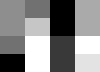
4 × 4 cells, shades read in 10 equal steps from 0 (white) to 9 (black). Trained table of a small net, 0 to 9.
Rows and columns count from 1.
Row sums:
21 18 12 17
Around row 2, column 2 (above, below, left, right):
5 0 4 9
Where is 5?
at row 1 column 2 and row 3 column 1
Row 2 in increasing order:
2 3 4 9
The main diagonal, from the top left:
4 2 7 1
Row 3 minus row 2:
1 -2 -2 -3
